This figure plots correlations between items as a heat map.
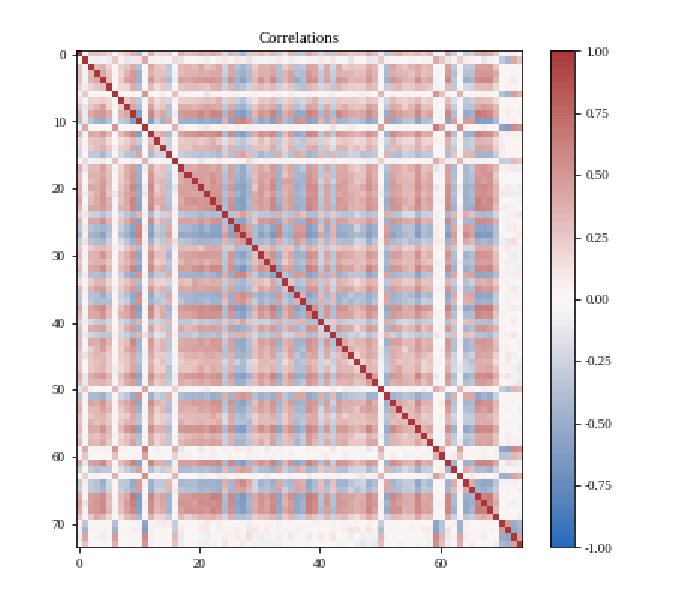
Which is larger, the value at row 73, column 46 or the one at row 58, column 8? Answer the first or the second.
the second
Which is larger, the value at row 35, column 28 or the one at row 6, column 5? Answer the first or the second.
the second
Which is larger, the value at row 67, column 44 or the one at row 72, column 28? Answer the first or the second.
the first
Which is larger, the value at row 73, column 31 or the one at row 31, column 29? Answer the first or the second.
the second
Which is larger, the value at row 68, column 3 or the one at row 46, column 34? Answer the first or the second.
the first
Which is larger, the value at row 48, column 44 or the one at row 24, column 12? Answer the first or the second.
the first
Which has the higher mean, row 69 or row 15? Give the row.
69
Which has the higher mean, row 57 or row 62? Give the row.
57
